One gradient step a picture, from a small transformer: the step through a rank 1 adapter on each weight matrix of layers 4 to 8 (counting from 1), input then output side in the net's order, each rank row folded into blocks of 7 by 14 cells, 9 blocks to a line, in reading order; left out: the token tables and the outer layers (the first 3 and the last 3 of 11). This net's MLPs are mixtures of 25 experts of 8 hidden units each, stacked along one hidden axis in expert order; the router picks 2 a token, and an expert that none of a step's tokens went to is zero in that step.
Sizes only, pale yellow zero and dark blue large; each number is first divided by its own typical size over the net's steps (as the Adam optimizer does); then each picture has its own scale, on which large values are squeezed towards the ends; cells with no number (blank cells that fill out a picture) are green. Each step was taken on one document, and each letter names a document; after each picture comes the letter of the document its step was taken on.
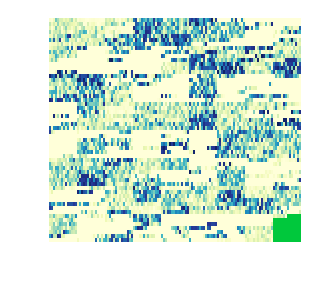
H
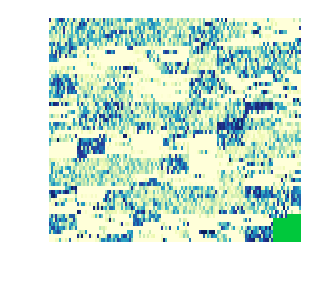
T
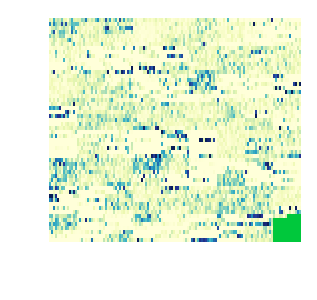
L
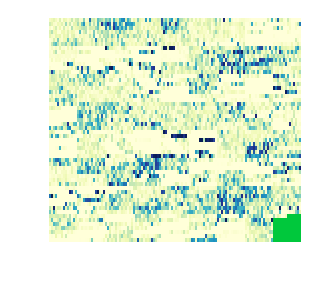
L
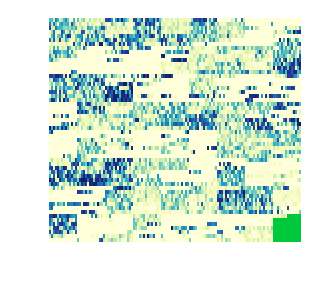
H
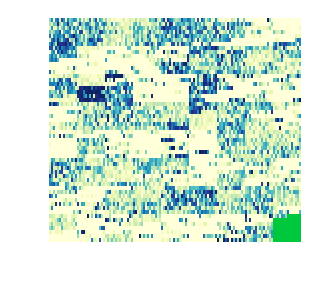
T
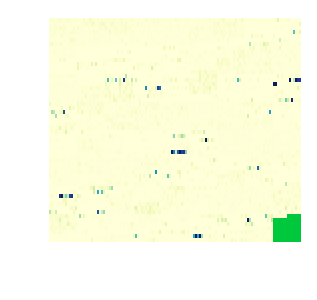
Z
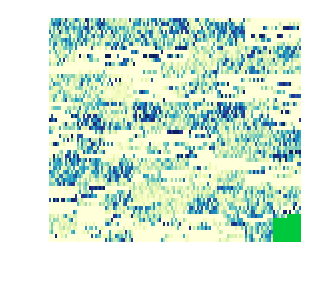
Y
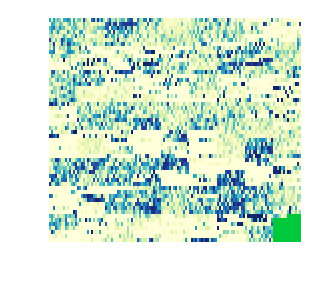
L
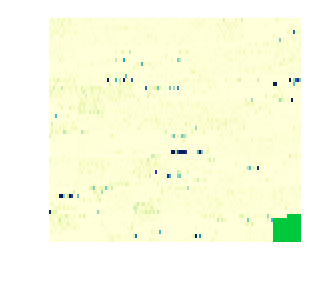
Z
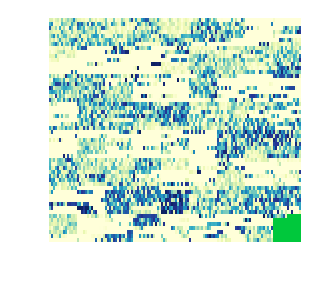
H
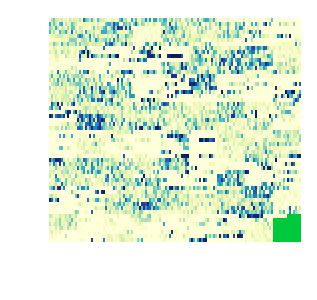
L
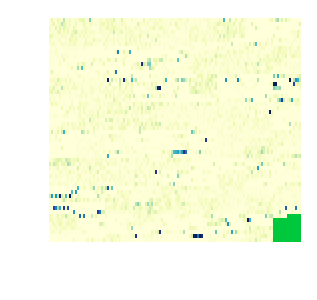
Z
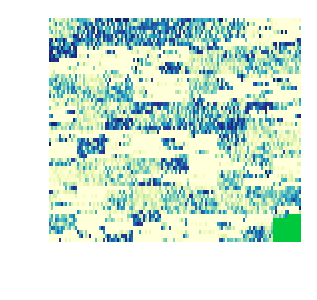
T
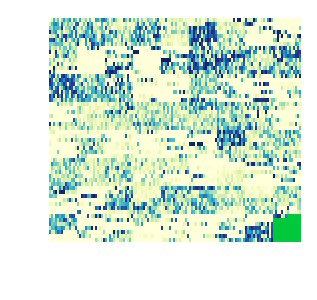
T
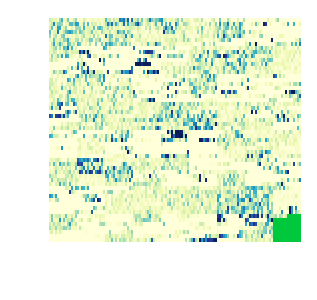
L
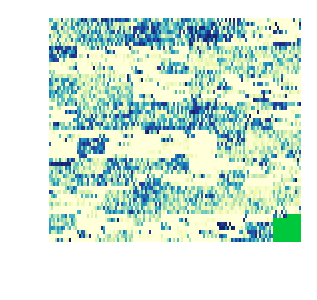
T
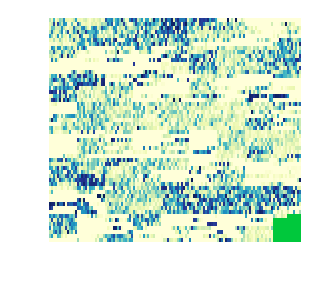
H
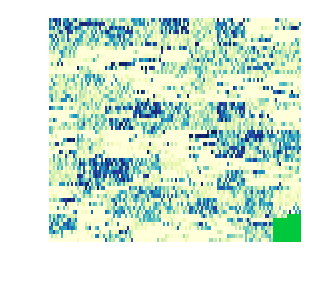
Y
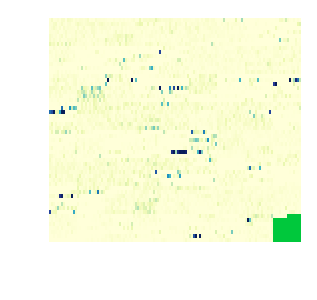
Z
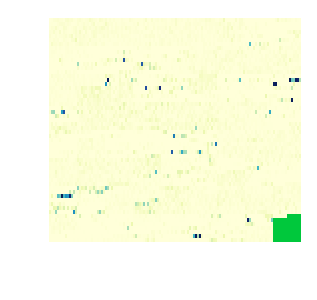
Z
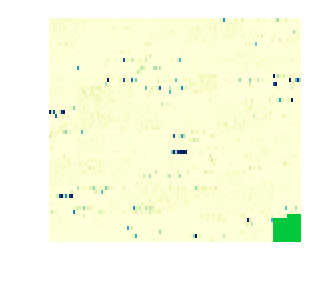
Z
